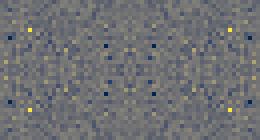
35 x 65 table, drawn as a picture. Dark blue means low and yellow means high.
Seam: none. Odd rows or columns: none. Histogram: heavy tails on both sides. Stripes: none. Slope: none. Grain: fine. Mirror symmetry: left to right and top to bottom.
